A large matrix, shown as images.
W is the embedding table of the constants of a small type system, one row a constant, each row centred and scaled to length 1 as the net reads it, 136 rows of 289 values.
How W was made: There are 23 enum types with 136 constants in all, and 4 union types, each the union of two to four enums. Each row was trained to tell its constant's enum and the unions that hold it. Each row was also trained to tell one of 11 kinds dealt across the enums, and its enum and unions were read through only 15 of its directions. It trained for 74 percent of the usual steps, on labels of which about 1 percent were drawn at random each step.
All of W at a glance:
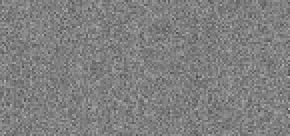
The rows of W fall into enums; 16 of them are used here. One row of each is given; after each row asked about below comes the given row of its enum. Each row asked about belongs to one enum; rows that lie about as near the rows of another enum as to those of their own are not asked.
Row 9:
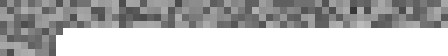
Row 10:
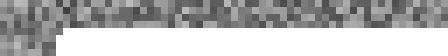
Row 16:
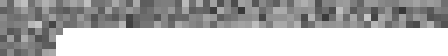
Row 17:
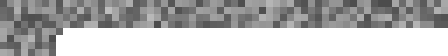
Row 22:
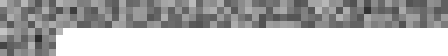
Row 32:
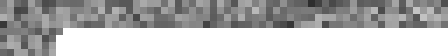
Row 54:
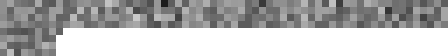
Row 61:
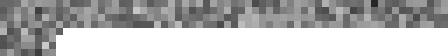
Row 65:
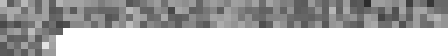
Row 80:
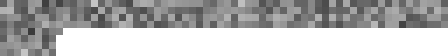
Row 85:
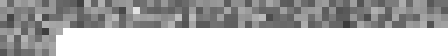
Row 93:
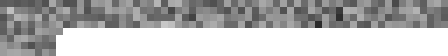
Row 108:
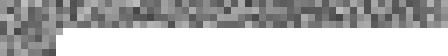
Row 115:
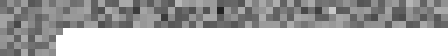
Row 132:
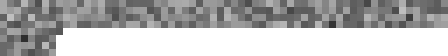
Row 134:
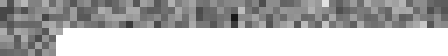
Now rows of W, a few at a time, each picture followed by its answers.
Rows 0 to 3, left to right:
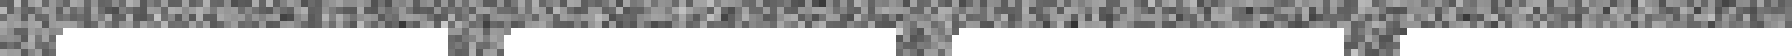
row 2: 54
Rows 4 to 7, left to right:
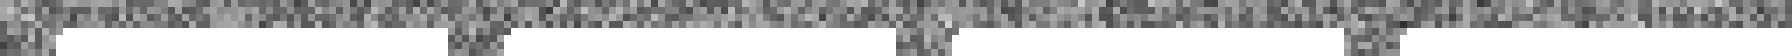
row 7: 16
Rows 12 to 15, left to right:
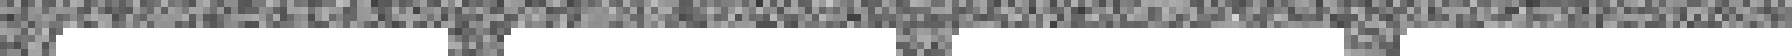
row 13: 9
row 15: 17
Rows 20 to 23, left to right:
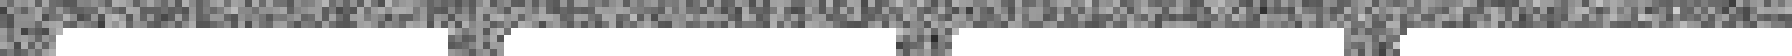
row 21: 61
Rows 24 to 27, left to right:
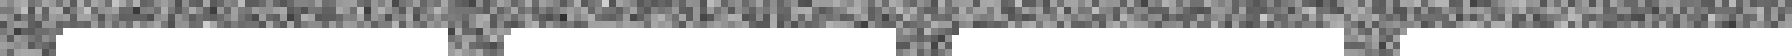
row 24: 10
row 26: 132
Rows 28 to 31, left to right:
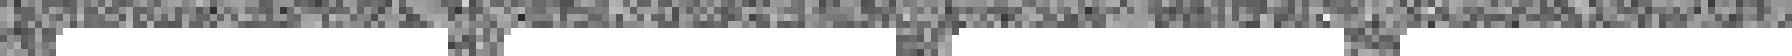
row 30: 65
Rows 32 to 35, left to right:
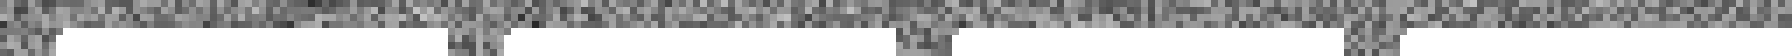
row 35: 115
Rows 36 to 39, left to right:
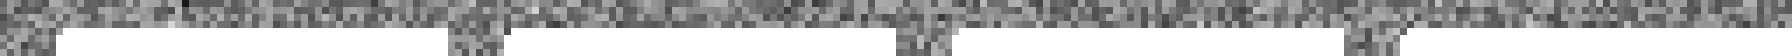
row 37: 10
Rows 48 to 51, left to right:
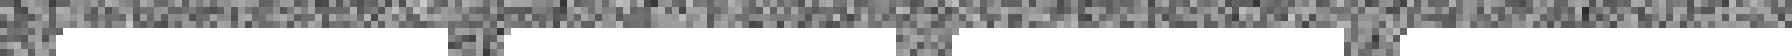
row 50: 85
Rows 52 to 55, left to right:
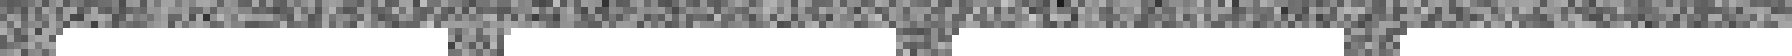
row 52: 61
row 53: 22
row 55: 132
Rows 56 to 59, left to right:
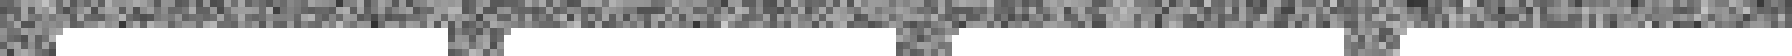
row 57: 80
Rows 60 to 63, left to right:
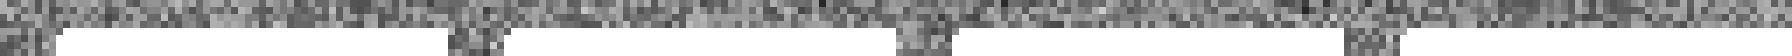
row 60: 65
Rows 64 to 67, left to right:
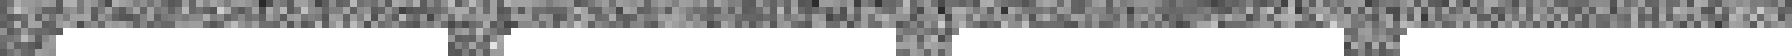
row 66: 32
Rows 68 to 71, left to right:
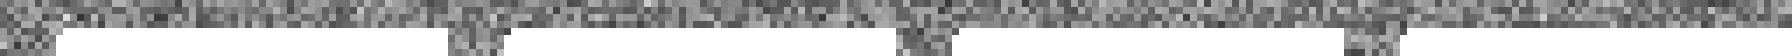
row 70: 93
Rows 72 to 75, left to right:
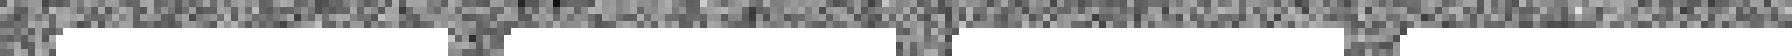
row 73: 9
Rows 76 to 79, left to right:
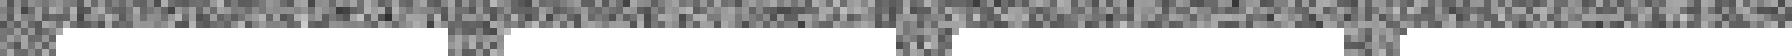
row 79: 17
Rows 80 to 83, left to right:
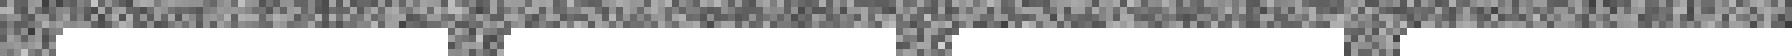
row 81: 132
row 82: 132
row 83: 80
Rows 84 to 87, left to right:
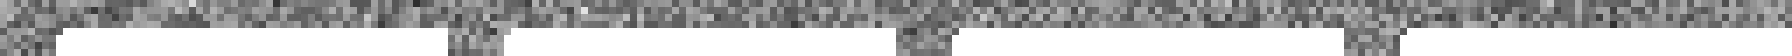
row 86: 61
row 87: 10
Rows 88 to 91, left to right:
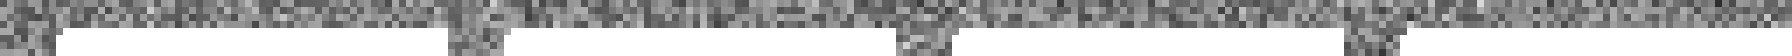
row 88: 17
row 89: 22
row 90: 85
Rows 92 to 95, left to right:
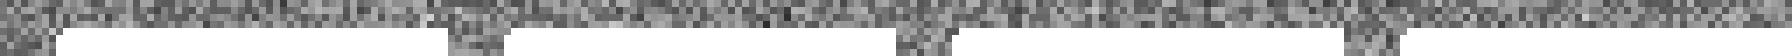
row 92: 65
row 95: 80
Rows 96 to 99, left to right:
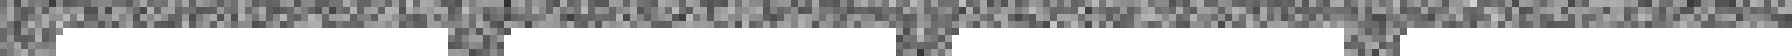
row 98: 85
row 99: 17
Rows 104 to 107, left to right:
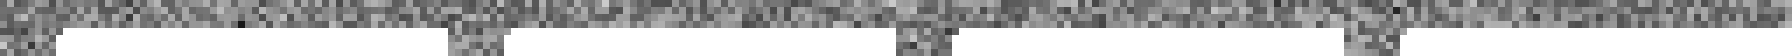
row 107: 108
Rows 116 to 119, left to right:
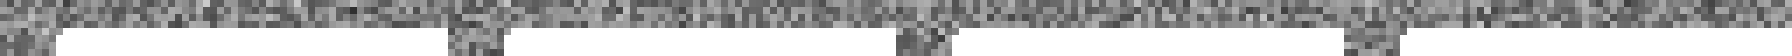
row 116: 54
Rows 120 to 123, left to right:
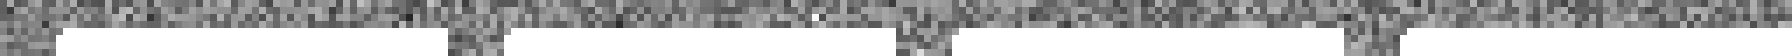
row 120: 22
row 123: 9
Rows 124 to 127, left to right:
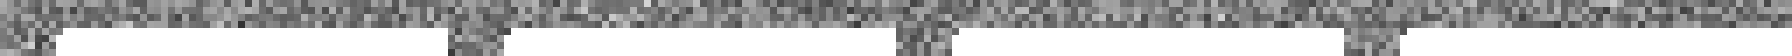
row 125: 85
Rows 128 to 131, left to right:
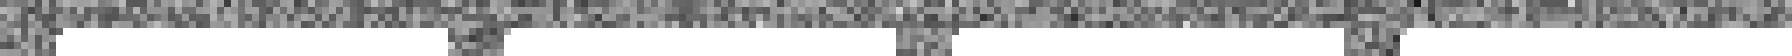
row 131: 134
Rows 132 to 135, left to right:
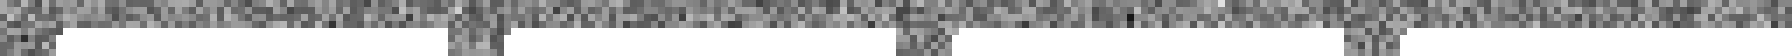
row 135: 10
